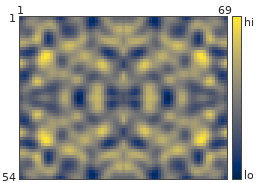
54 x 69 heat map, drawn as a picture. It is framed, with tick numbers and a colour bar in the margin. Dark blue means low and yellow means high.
Average level on the scale: 50%. Odd rows or columns: none. Histogram: bell-shaped. Mirror symmetry: left to right and top to bottom. Seam: none. Grain: blotchy. Slope: none.
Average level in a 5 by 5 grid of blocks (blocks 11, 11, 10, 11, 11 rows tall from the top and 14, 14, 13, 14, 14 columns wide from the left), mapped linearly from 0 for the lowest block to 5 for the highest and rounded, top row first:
3 2 5 2 3 / 4 4 2 4 4 / 1 3 0 3 1 / 4 4 2 4 4 / 3 2 5 2 3
